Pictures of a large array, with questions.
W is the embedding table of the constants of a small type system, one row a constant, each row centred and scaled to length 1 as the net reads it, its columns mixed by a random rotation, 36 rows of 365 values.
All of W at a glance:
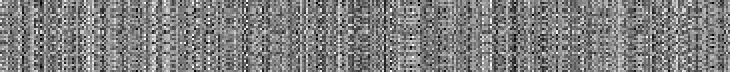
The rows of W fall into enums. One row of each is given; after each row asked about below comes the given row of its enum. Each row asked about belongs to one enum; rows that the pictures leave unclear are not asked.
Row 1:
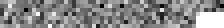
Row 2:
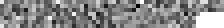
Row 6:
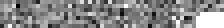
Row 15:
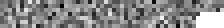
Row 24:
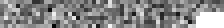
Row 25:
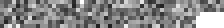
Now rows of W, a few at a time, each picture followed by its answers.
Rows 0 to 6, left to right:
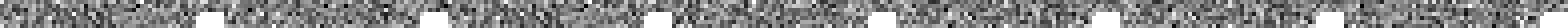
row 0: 2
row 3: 25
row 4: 24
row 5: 24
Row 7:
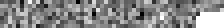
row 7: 15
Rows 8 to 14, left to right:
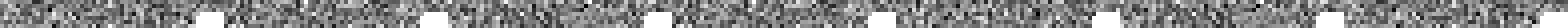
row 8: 24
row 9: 25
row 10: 2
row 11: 25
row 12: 15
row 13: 2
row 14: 24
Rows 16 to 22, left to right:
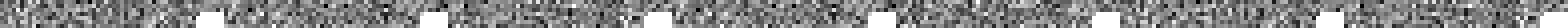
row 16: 15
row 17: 1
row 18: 6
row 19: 1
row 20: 25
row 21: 15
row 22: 6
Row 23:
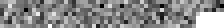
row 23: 1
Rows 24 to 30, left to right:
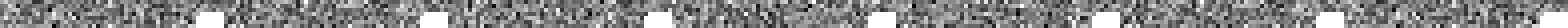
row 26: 15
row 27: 2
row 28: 6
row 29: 25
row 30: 24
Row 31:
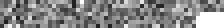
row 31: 25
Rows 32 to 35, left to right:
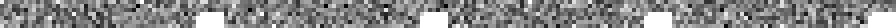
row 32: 2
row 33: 1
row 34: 25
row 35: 24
